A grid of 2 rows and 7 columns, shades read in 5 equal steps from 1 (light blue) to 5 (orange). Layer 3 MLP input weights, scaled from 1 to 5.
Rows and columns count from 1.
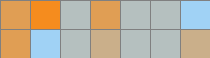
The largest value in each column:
4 5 2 4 2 2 3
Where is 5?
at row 1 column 2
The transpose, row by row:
4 4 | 5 1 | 2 2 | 4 3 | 2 2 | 2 2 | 1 3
